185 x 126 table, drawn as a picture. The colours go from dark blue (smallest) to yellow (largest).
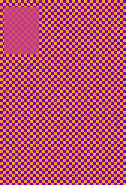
No row or column stands out. The top left is the calmest part. An odd patch, calmer than its surroundings, sits in the top left. The field is checkered.
